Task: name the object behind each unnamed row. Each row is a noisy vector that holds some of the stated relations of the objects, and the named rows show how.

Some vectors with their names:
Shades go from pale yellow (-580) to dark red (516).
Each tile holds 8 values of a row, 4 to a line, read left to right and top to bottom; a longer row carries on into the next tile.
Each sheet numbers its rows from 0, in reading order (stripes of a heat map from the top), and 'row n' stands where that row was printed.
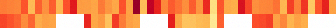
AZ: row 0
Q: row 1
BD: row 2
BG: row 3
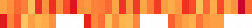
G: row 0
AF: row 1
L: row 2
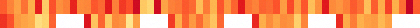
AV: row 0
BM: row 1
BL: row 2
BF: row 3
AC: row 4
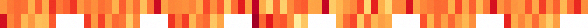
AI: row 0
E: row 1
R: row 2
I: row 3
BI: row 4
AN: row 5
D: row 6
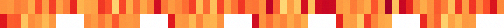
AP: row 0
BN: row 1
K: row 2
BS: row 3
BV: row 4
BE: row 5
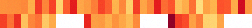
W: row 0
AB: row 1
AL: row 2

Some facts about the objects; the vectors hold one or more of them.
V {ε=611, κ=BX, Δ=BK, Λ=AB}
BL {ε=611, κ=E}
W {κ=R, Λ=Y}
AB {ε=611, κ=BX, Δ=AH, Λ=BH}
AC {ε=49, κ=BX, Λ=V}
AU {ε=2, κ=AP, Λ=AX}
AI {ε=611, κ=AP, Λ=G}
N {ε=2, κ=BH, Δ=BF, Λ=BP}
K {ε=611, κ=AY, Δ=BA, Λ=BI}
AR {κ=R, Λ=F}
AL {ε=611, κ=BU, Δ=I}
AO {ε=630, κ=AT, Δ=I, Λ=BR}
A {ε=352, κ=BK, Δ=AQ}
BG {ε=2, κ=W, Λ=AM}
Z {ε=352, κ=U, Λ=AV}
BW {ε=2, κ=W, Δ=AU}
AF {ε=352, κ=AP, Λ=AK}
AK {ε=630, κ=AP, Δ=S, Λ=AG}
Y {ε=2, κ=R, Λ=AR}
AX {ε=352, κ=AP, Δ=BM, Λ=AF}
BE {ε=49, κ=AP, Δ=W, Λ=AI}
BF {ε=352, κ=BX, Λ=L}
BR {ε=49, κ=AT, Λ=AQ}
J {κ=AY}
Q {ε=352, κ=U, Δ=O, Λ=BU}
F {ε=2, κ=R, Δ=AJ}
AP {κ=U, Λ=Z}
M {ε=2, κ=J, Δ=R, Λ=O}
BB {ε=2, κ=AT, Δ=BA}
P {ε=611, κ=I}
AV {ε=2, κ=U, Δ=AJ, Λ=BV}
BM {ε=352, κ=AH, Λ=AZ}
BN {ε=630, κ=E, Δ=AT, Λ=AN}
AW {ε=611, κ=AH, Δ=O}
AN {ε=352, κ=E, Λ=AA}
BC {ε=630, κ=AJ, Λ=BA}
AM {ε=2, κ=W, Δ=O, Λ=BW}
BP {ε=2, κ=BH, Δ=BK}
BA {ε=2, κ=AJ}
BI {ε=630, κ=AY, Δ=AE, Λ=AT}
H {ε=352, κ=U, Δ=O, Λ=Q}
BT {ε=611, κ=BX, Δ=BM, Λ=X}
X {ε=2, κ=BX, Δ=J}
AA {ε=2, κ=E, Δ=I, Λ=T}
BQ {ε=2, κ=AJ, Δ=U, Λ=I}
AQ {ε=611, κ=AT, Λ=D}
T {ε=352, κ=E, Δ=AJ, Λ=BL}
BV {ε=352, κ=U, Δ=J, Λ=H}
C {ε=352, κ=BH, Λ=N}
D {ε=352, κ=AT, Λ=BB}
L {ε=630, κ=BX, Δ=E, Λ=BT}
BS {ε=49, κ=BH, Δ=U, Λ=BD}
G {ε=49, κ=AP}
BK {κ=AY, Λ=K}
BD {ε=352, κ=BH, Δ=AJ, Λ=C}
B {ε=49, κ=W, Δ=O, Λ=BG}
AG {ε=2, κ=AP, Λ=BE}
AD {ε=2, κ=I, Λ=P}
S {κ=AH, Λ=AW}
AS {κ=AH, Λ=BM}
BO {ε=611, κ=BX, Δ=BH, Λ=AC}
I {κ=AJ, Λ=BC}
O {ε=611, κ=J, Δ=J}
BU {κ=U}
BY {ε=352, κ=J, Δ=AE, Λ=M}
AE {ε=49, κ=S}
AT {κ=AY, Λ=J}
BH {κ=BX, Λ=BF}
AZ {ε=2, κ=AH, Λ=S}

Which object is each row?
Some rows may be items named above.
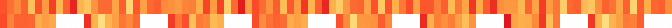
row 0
AD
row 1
V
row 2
AR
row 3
AD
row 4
BP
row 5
P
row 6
BK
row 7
V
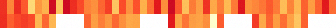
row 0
BQ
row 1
BC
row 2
AJ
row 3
BL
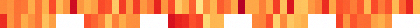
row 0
BX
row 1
AK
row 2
AA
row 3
BY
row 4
BA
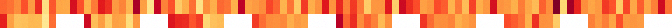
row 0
BD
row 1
BT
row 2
AA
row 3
N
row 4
U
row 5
N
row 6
AM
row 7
BN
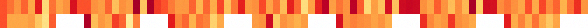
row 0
T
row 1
O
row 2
AY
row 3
AE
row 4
BS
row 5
X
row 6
D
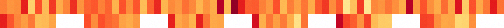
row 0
M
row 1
BA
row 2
AW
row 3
AQ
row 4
AO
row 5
F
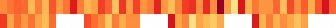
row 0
BL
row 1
AK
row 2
AX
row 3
BR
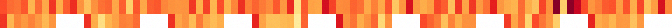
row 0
P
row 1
V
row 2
A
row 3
BD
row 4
BH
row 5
AK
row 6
B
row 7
C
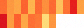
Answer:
AT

